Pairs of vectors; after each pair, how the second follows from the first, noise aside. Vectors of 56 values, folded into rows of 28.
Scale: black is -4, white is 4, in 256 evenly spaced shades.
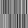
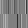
partly zeroed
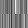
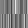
copied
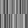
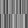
copied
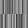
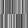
copied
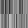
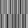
shuffled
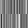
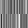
copied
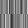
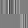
partly zeroed
